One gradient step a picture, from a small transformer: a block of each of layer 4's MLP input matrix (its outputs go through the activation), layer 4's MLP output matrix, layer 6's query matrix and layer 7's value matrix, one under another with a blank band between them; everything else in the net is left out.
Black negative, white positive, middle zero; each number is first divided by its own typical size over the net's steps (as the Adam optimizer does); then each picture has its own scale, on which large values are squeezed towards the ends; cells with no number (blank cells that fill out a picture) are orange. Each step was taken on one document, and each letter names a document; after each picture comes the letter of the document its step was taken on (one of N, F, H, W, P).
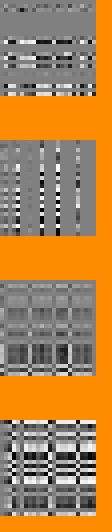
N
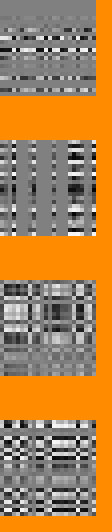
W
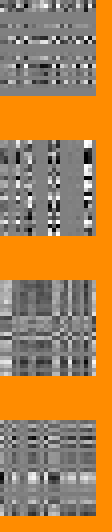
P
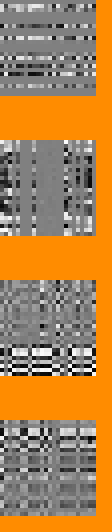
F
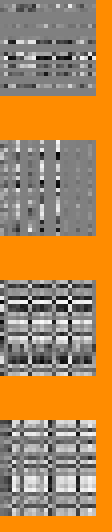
N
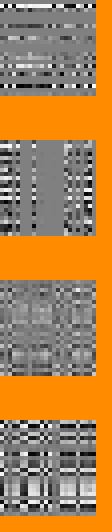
F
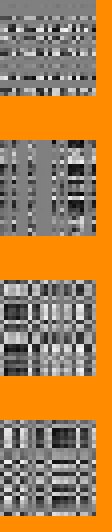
W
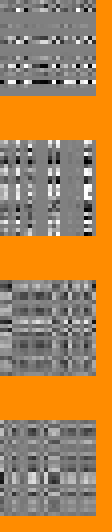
P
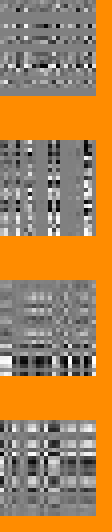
P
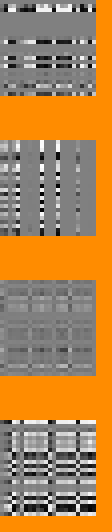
N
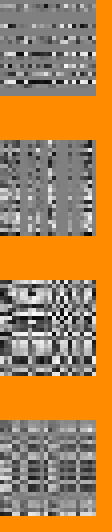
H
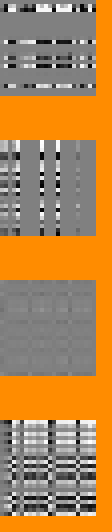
N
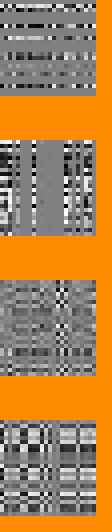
F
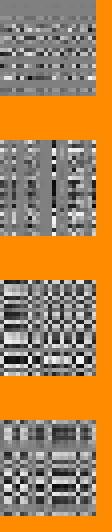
W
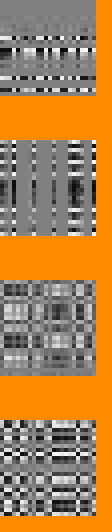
W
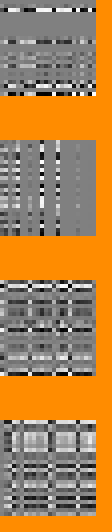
N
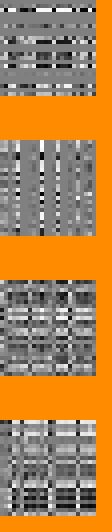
N
